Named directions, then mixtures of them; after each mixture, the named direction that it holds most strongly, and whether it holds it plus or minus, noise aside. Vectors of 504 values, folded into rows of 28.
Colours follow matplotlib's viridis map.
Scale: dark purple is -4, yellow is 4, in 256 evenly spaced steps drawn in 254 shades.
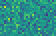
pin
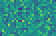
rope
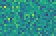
pin, plus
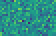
rope, minus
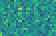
rope, minus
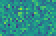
rope, minus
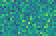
pin, minus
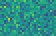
pin, plus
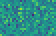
rope, minus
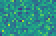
rope, plus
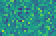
rope, plus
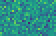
pin, plus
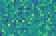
rope, plus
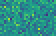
pin, plus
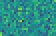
rope, minus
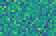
pin, plus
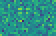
rope, minus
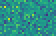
pin, plus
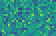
rope, plus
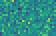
rope, plus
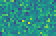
rope, plus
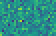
rope, minus
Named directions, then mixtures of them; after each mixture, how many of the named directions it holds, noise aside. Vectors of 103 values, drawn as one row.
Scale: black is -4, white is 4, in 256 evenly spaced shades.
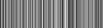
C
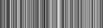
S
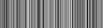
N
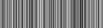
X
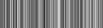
two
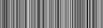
one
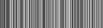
three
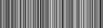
three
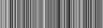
three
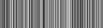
three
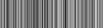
two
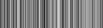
one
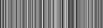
one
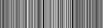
two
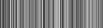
three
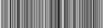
two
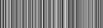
one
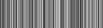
three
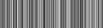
two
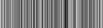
one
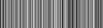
one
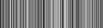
three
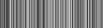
two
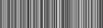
three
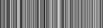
one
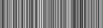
one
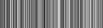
two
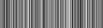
three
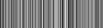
one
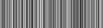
one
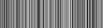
one
